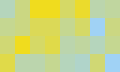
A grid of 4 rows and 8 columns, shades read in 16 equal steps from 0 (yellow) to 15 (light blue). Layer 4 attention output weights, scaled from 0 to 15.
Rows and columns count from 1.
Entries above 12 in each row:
0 1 0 1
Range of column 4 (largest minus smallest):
8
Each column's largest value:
11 10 10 8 11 12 15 15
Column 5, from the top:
5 8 10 11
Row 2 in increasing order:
4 4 5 7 7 8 8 15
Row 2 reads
8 7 4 4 8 5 15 7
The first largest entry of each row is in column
1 7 7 8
